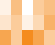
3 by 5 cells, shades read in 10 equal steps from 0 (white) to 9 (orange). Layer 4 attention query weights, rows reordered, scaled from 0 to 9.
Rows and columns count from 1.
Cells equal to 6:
1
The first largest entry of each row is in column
2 5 3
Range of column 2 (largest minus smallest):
1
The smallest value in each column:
1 4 0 3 4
